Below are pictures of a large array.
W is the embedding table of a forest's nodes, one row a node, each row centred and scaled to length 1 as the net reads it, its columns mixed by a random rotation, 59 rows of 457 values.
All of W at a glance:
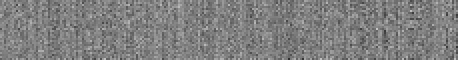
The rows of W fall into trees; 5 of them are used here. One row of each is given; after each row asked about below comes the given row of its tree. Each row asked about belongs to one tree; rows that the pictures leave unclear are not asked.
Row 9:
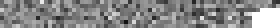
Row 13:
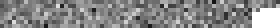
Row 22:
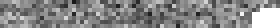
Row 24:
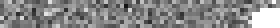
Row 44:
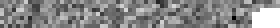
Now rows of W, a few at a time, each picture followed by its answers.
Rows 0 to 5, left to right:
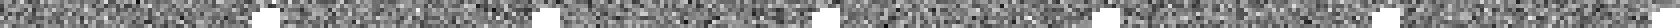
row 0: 24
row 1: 13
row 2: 9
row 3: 13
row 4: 44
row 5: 44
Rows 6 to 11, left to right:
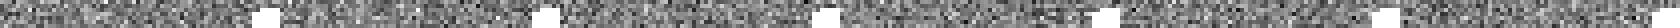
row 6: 24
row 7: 13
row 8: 24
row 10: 44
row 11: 44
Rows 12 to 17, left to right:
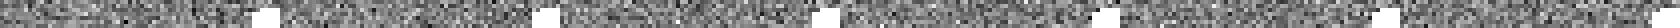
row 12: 9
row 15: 9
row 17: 24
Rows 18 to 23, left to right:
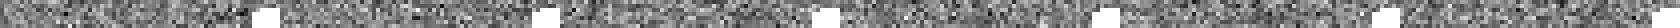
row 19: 13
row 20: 44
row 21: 22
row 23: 44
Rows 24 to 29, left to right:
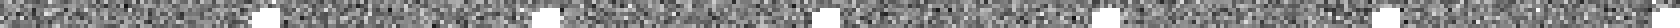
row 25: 44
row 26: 22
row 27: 44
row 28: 13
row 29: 13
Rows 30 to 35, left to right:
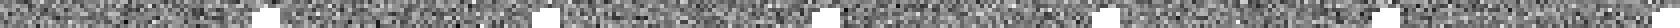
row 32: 9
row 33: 44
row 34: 9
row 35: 44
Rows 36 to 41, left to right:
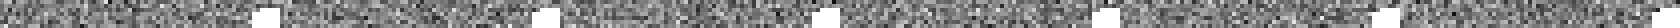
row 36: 24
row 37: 9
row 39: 13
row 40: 9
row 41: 9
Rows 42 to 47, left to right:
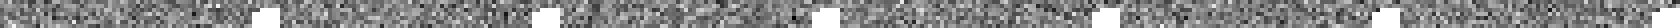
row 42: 9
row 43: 13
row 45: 13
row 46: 9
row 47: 9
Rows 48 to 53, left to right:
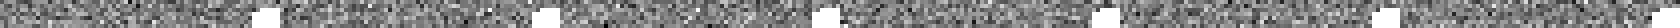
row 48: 9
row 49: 44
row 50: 13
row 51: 24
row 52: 24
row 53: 9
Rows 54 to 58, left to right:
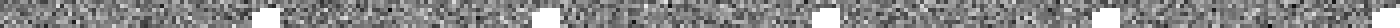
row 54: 13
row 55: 44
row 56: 24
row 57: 13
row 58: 13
